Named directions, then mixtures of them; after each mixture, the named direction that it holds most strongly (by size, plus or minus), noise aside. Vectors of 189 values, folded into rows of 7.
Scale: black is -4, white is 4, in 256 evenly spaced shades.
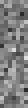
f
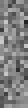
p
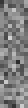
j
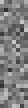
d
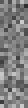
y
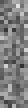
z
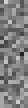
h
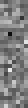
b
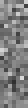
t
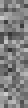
p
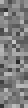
d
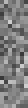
h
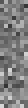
y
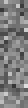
h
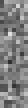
z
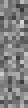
y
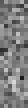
t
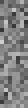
p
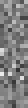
t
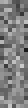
z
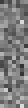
y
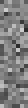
d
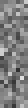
t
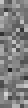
d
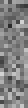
y
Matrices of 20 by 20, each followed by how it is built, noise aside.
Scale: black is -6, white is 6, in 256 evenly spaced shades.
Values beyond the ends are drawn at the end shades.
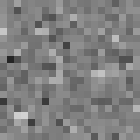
noise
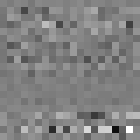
uneven rows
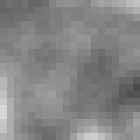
smooth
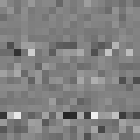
uneven rows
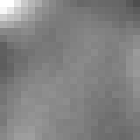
smooth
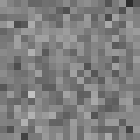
noise
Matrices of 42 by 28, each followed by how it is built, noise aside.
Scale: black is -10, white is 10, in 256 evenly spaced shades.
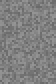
noise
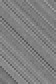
Toeplitz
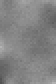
smooth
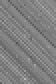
Toeplitz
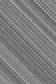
Toeplitz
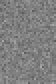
noise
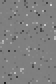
sparse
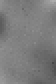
smooth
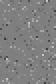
sparse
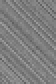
Toeplitz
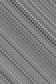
Toeplitz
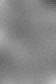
smooth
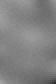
smooth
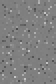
sparse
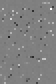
sparse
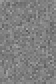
noise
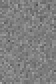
noise
